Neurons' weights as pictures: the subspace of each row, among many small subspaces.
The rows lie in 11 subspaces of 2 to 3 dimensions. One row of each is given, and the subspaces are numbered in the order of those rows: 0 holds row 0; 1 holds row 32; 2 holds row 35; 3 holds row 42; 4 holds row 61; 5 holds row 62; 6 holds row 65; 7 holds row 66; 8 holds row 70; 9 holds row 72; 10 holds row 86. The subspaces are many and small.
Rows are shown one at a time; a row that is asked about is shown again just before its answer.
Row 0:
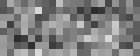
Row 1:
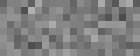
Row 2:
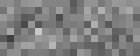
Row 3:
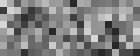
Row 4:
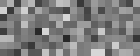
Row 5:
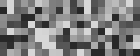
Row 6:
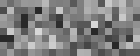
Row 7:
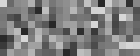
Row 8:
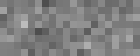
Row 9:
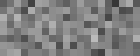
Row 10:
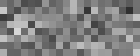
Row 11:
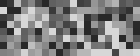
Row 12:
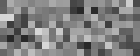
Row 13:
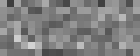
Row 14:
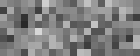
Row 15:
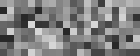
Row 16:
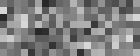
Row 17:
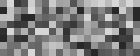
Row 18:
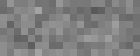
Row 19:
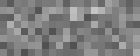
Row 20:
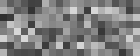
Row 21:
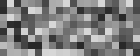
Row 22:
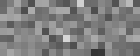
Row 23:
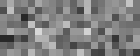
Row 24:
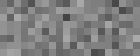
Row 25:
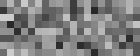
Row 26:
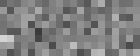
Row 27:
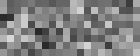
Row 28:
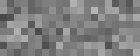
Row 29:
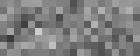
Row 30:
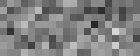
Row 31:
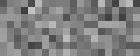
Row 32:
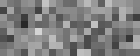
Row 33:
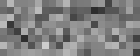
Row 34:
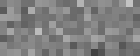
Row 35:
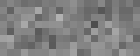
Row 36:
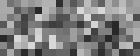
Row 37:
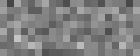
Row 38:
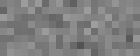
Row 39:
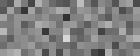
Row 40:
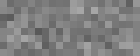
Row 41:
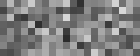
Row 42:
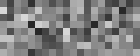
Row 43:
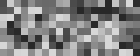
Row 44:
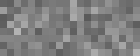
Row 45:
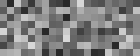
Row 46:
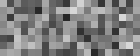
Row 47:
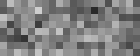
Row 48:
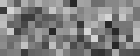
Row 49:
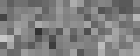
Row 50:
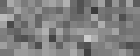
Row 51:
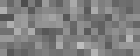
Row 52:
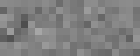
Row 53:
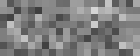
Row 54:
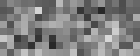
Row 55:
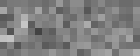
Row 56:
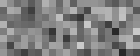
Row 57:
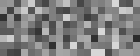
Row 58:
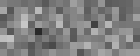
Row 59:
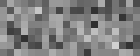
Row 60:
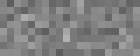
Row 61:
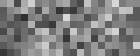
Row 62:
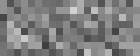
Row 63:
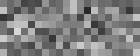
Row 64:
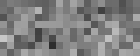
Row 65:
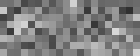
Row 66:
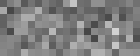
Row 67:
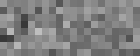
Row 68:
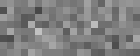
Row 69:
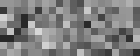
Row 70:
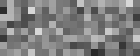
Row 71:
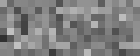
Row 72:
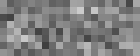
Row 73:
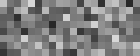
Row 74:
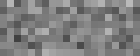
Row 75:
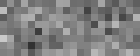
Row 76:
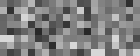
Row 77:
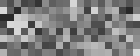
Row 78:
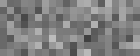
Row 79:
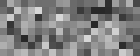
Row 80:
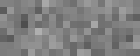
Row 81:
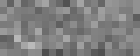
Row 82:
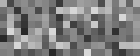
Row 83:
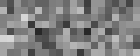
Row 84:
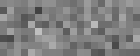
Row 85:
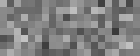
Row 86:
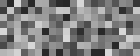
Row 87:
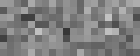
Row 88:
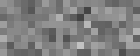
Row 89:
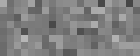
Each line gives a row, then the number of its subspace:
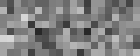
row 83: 4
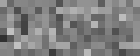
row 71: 5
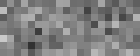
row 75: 10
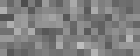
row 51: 7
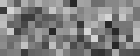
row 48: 7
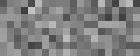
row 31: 10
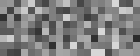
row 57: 3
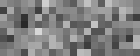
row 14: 1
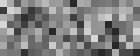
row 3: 7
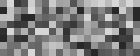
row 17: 8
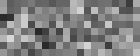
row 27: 9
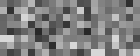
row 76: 4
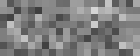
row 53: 2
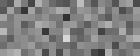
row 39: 10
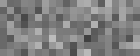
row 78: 1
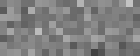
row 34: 8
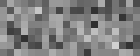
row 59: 9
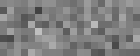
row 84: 3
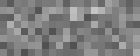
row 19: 7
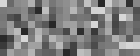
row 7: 4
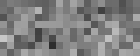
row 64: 0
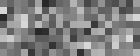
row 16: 1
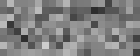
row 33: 6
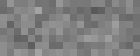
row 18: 0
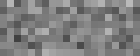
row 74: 8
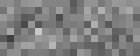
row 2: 2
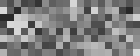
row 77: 6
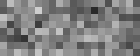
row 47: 0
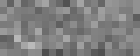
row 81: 8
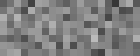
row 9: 3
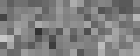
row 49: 0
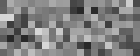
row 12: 9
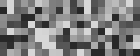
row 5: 4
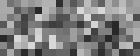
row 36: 0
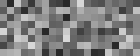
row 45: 10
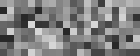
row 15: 3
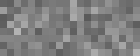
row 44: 7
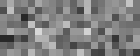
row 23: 4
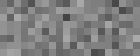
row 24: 3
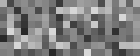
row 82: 5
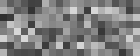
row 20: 6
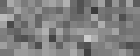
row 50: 1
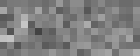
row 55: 5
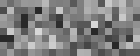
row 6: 9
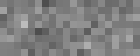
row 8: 1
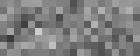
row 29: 2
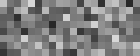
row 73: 4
